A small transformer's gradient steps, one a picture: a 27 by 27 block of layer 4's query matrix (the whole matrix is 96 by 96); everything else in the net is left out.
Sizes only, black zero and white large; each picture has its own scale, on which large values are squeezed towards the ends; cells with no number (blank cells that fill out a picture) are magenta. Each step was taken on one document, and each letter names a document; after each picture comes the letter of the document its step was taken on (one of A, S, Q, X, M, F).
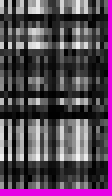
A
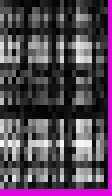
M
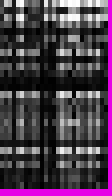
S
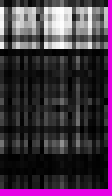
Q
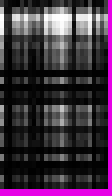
Q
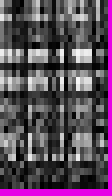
M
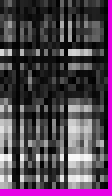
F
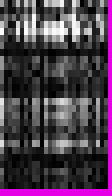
Q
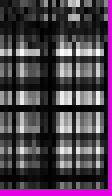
S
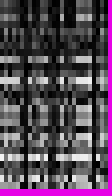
M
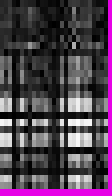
F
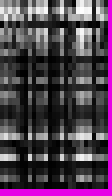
M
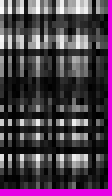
A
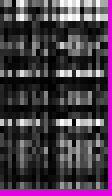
S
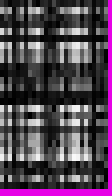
A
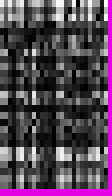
S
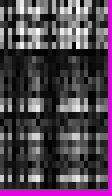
A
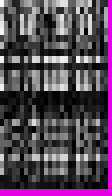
Q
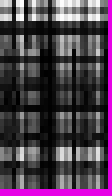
S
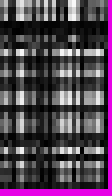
S
